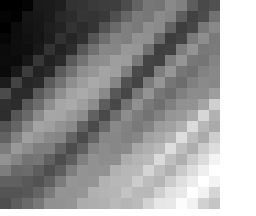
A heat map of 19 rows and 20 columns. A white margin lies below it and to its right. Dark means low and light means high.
Ninth with the highest average: bottom right. Mirror symmetry: none. Slope: up to the bottom right. Grain: diagonal, up to the right. Ninth with the lowest average: top left.
